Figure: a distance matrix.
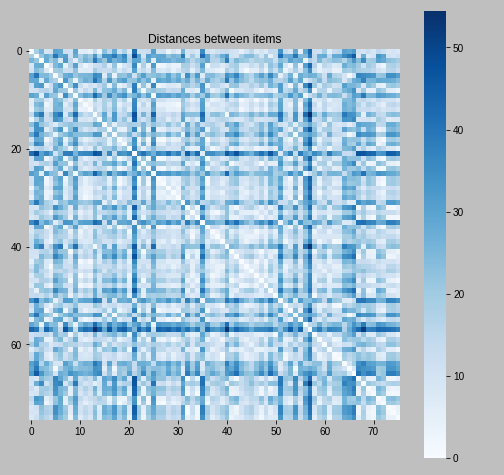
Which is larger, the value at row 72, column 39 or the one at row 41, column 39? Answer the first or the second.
the second
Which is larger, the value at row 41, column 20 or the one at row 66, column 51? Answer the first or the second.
the second
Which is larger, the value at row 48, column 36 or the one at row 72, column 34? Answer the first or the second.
the second
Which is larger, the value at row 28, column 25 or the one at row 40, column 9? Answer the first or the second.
the second
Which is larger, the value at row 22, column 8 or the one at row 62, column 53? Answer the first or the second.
the first
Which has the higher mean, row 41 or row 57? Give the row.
57
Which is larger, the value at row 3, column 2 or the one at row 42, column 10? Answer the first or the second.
the first
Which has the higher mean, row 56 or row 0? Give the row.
56
